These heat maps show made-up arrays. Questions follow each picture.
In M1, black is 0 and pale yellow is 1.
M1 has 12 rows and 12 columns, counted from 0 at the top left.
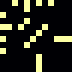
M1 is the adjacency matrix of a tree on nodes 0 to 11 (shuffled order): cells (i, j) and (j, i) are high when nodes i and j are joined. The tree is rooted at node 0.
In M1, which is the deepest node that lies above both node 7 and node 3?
4
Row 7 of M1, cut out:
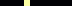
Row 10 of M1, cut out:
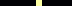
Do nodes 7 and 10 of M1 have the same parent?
no
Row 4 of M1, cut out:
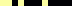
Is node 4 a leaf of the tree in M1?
no
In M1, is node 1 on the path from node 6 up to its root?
no
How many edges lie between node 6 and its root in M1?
1
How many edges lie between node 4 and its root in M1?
1
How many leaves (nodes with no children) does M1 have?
9
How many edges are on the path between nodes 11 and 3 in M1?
4
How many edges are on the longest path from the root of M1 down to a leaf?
2
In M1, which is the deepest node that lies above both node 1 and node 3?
4
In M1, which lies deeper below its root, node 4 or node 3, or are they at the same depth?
node 3
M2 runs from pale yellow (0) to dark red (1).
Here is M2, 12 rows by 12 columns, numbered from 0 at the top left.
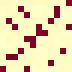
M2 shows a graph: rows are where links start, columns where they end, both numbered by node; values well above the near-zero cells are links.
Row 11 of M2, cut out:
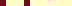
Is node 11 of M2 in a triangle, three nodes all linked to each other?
no
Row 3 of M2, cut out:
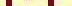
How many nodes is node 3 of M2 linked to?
2
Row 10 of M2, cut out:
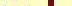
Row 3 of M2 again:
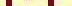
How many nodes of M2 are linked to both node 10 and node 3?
1
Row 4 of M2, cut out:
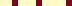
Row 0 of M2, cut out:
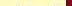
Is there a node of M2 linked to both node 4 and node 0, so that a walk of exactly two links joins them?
yes
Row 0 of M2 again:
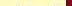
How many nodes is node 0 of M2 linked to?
1
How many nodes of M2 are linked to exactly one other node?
3
